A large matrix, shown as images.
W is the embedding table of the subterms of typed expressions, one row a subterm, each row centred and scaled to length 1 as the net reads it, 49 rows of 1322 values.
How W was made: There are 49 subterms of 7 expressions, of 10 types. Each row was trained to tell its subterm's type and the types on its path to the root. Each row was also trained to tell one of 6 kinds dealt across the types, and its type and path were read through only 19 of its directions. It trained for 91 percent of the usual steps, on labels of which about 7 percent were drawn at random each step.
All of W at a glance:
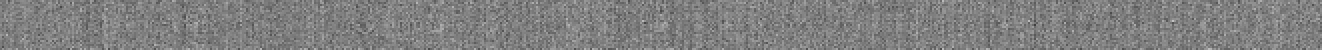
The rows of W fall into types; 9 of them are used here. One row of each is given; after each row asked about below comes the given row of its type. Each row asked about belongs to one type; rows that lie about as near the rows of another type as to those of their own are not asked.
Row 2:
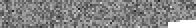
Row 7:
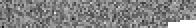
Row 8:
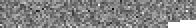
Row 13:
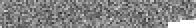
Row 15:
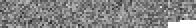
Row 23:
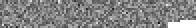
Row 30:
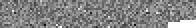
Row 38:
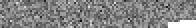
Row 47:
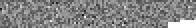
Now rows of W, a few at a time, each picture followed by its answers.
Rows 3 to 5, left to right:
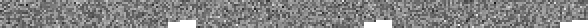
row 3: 15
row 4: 7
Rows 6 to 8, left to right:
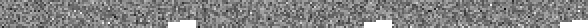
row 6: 13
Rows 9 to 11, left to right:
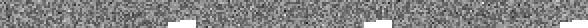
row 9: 7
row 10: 13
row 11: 23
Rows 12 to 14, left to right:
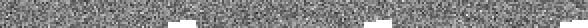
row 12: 8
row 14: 2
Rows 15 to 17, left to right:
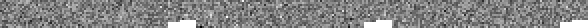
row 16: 30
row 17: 47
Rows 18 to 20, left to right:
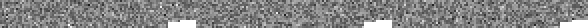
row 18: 2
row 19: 15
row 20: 7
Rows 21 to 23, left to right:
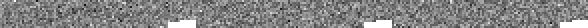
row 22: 47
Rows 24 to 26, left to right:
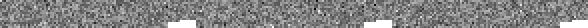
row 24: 15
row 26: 47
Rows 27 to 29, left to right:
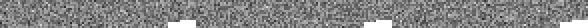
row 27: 23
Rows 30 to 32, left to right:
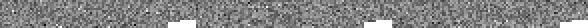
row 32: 38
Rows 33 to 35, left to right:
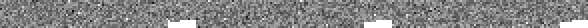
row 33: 30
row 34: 15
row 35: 23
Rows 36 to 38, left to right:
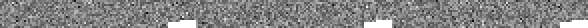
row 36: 47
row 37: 2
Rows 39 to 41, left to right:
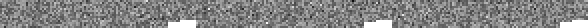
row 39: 7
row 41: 8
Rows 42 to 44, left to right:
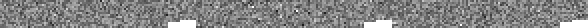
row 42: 47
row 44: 8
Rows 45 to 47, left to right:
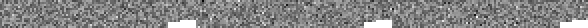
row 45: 23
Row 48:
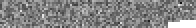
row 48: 7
